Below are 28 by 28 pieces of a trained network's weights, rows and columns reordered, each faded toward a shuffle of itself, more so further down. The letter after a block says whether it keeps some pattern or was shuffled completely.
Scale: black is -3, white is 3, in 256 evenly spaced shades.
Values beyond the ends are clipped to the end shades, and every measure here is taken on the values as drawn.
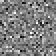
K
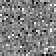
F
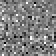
K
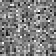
K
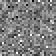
K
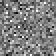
F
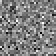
K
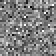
F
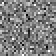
F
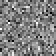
K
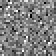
F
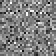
K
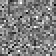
K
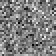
F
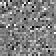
K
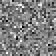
F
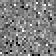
F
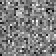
K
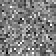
F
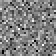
F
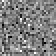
K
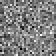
F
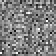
K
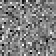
F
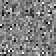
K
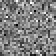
K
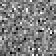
F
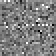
K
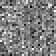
K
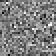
F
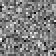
F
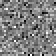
F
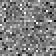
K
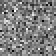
F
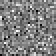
F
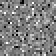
F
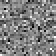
K
